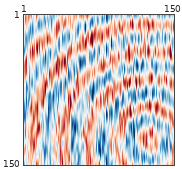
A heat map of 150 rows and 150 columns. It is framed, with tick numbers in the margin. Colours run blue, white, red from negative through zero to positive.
There is no overall slope. Neither half mirrors the other. Rings spread out from the bottom right. Overall the values sit about 50% of the way up the scale.
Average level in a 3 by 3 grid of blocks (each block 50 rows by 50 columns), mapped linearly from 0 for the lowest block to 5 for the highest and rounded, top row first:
445
333
520
